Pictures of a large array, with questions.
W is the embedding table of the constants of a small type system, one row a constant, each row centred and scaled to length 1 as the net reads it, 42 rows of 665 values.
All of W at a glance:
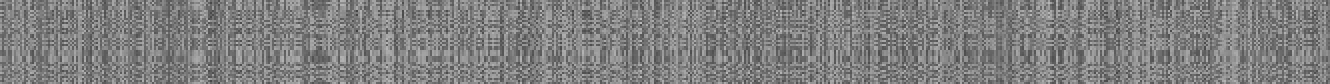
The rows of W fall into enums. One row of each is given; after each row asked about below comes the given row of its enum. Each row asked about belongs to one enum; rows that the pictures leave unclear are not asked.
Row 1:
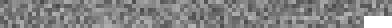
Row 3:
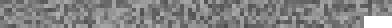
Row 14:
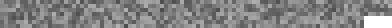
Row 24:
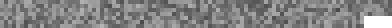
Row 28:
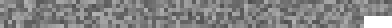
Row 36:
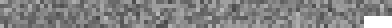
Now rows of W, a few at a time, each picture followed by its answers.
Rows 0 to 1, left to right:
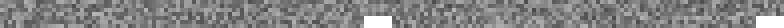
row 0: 28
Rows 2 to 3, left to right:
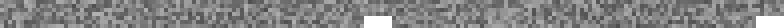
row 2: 28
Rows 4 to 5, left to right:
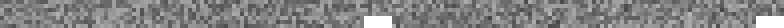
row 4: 3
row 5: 36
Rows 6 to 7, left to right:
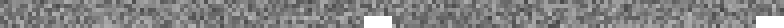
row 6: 1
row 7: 36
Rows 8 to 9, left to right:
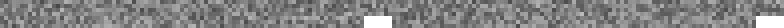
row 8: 1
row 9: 14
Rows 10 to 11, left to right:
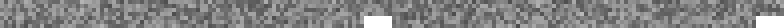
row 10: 24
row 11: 14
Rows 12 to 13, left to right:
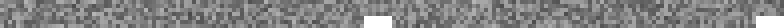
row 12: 28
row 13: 24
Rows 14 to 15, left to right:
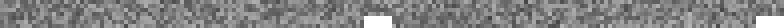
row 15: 36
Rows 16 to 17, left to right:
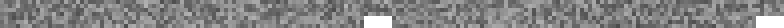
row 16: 14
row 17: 3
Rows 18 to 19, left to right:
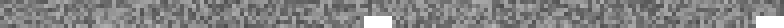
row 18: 3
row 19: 24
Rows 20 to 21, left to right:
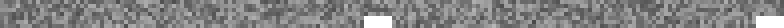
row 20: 14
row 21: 24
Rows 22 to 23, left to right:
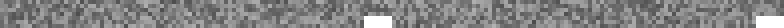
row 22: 14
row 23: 24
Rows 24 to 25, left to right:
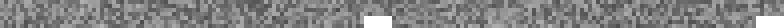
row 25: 3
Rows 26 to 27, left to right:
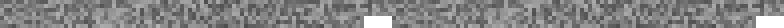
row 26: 3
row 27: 3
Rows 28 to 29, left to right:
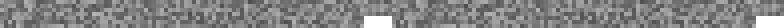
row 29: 28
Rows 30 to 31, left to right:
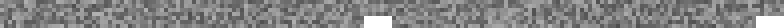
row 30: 28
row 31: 3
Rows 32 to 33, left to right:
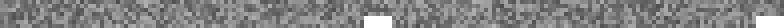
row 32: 14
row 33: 24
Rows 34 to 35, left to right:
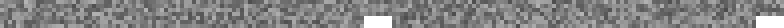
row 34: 28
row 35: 14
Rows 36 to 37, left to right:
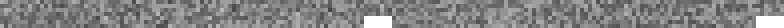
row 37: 3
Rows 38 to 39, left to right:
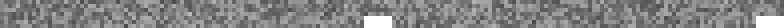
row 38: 14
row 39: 24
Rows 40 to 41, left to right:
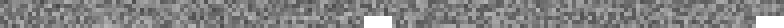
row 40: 1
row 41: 28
